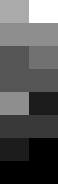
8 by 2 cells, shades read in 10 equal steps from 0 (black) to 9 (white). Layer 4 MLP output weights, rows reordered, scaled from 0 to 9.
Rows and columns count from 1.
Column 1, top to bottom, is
6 5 3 3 5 2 1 0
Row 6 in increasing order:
2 2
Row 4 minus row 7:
2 3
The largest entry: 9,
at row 1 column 2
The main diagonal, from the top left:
6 5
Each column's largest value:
6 9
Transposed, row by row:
6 5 3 3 5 2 1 0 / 9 5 4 3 1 2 0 0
